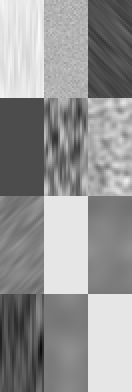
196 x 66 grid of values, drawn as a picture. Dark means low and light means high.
It is made of 4 by 3 panels. Panel 1,1: very high, streaked downward, faint in contrast. Panel 1,2: high, fine-grained, faint in contrast. Panel 1,3: low, slanting down to the right, faint in contrast. Panel 2,1: low, flat. Panel 2,2: middling, streaked downward, strong in contrast. Panel 2,3: high, blotchy. Panel 3,1: middling, slanting up to the right, faint in contrast. Panel 3,2: very high, flat. Panel 3,3: middling, smooth, faint in contrast. Panel 4,1: low, streaked downward. Panel 4,2: middling, smooth, faint in contrast. Panel 4,3: very high, flat.
